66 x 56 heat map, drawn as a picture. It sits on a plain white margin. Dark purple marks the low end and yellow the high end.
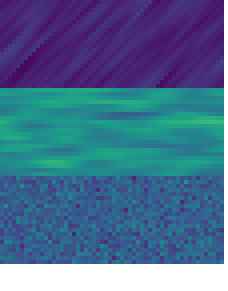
The table splits into 3 rows of 1 panel. Panel 1,1: very low, slanting up to the right, faint in contrast. Panel 2,1: middling, streaked across. Panel 3,1: low, fine-grained.
